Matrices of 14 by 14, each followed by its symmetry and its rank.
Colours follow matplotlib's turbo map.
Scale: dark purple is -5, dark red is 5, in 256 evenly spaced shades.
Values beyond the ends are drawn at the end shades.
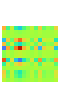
neither, rank one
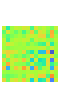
neither, rank two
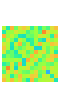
symmetric, full rank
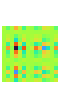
neither, rank one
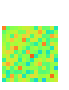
symmetric, full rank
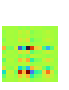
neither, rank one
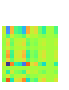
neither, rank one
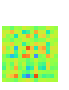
neither, rank two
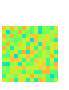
symmetric, full rank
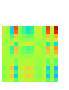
neither, rank one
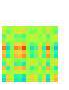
neither, rank one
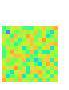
symmetric, full rank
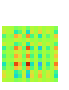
neither, rank one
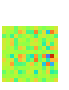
neither, rank two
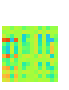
neither, rank two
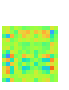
neither, rank two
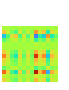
neither, rank one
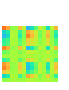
neither, rank one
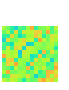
symmetric, full rank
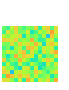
symmetric, full rank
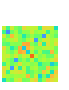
symmetric, full rank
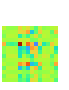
neither, rank two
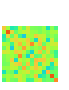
symmetric, full rank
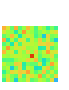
symmetric, full rank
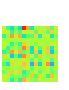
neither, rank two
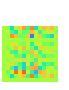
neither, rank two
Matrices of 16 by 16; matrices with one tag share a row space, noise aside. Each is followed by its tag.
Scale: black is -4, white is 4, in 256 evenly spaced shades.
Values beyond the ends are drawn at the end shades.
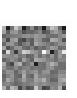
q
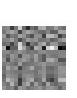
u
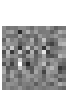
u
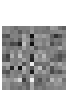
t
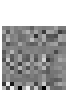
u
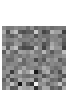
q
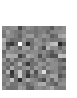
u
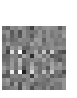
t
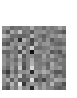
t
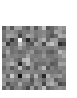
u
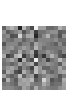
q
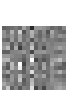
t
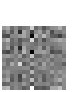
t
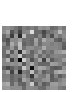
t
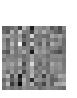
t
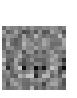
q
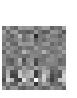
q
